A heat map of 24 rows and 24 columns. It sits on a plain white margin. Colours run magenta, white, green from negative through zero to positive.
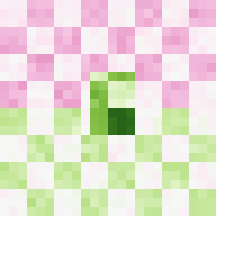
Seam: horizontal, 50% of the way down, the bottom part higher. Ninth with the highest average: centre. Odd patch: higher, in the centre. Roughest part: centre. Mirror symmetry: none.
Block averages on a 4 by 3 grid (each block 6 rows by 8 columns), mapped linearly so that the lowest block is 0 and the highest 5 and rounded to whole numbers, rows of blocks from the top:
0 0 0 / 0 2 0 / 3 5 3 / 3 3 3
